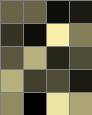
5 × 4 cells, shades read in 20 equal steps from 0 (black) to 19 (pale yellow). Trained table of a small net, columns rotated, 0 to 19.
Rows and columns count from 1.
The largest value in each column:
14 14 19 13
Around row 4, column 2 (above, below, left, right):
14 0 14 6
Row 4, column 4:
2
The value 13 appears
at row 5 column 4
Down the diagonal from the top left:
8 1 3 2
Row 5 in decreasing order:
18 13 11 0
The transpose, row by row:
8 4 7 14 11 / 8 1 14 5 0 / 1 19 3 6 18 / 2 10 6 2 13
